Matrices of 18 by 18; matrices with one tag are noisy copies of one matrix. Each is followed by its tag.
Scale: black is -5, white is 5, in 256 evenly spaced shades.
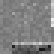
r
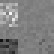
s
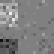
s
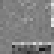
r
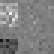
s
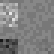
s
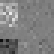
s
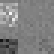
s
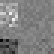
s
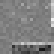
r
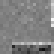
r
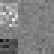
s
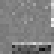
r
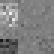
s
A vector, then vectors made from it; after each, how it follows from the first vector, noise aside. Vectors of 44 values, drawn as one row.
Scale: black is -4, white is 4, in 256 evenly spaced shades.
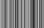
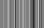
partly zeroed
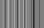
partly zeroed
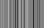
partly zeroed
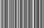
sign-scrambled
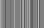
partly zeroed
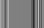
partly zeroed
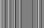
partly zeroed
